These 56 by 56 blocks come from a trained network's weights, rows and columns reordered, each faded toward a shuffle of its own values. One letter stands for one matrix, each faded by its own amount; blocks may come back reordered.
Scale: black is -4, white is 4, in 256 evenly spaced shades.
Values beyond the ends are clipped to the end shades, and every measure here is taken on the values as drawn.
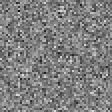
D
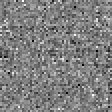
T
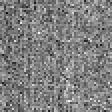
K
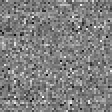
T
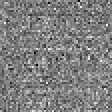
T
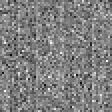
K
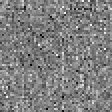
T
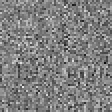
D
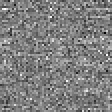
T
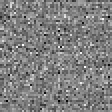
T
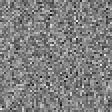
D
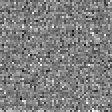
T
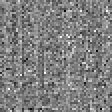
K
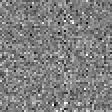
T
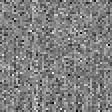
K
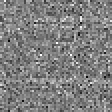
T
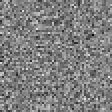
D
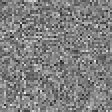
D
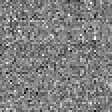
T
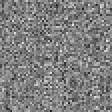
D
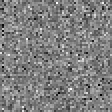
T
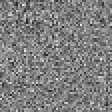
D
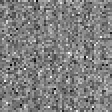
K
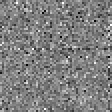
T
